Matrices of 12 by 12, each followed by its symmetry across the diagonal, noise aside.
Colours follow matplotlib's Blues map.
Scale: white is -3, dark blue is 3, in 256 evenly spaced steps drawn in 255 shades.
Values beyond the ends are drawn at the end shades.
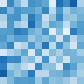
symmetric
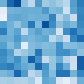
antisymmetric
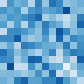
symmetric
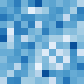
symmetric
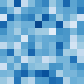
antisymmetric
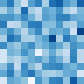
antisymmetric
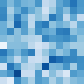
neither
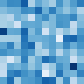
neither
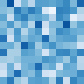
neither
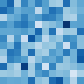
symmetric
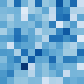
neither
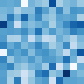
antisymmetric
